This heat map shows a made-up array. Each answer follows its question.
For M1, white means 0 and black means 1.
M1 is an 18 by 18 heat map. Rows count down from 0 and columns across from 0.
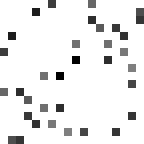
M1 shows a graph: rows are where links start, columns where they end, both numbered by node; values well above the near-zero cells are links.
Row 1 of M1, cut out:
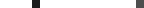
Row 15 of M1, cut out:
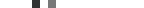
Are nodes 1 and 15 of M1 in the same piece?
yes
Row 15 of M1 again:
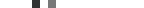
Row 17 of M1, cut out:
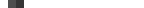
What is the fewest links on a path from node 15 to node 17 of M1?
3
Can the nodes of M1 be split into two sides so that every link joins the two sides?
yes
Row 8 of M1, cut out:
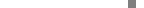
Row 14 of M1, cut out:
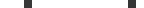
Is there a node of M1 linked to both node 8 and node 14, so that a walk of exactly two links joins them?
yes
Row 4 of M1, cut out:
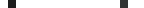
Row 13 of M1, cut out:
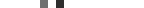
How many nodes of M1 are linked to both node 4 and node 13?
0
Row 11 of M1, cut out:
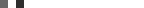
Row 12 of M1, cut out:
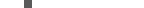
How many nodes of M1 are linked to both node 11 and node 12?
0
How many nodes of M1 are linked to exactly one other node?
3
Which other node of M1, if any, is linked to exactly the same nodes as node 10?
node 8
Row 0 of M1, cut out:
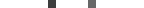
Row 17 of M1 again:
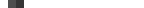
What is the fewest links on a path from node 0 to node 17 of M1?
3
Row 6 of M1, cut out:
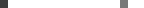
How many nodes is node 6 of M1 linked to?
2
